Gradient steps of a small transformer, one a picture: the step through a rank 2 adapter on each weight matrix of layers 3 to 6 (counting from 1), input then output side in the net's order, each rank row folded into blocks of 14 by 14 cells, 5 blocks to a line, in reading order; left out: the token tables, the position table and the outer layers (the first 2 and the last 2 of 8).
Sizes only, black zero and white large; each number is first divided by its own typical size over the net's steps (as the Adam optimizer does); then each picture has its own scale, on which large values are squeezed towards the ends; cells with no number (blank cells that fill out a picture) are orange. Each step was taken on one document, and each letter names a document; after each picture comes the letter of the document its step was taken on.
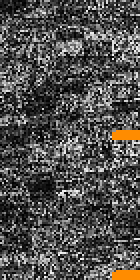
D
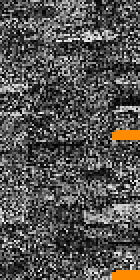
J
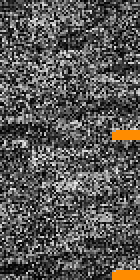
J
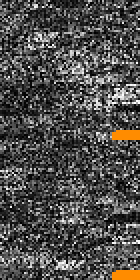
D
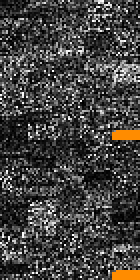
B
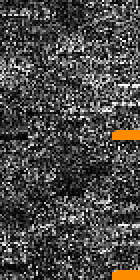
B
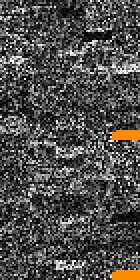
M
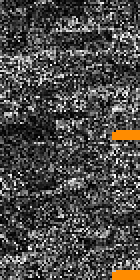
D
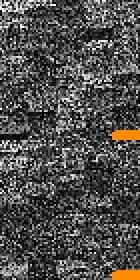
B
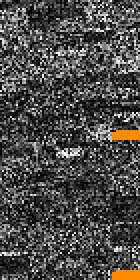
M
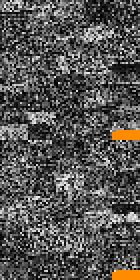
J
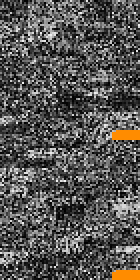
J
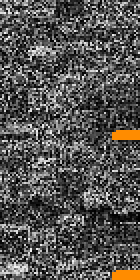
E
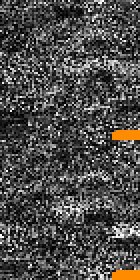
B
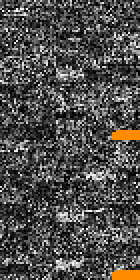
D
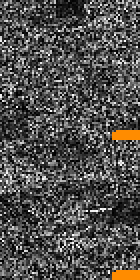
B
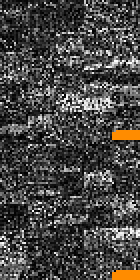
B
